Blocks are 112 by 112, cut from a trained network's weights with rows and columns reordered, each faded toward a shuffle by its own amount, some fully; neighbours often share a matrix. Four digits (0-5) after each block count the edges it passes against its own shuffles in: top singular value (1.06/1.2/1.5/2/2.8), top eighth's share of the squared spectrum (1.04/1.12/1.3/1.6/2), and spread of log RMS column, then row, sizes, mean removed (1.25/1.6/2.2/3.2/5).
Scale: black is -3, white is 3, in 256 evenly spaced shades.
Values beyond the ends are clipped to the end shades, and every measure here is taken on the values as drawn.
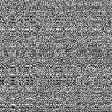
4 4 1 3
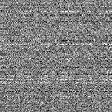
4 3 1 3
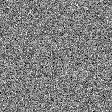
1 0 0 0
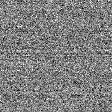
3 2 0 1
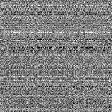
4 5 2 3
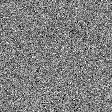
0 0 0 0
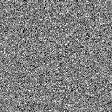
3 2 1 0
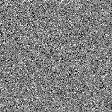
3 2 0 2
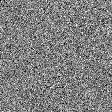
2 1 0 0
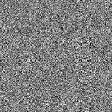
4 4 2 2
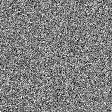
0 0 0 0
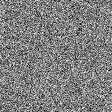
0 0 0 0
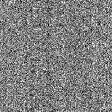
3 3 1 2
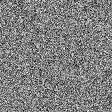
0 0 0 0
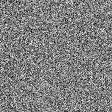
1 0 0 0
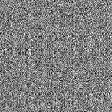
4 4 0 2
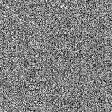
3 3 0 1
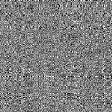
4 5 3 3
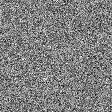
1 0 0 0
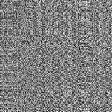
4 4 2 2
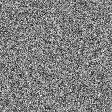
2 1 0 0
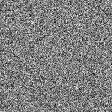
3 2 0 0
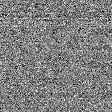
2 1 0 1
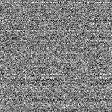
3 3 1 2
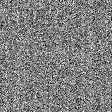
2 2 0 0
